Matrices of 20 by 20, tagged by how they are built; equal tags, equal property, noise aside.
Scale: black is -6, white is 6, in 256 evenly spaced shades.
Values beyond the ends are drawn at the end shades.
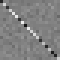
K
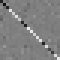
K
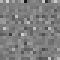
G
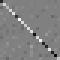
K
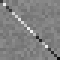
K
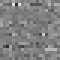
G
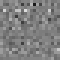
G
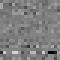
G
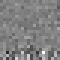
G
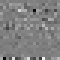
G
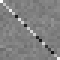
K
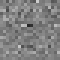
G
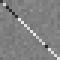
K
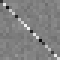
K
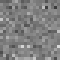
G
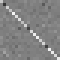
K
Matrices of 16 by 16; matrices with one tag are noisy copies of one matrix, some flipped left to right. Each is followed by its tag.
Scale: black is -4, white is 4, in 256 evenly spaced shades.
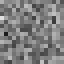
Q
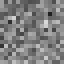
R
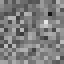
R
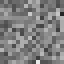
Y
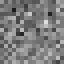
R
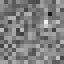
R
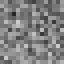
R
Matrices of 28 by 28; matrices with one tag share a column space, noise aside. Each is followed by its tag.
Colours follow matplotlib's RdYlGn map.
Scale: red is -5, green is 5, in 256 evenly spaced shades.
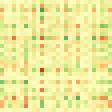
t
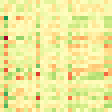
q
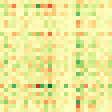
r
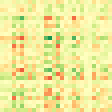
q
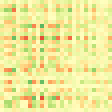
t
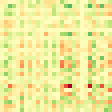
r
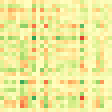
t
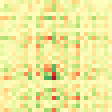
q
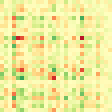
q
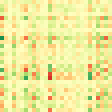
q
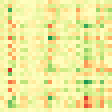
t
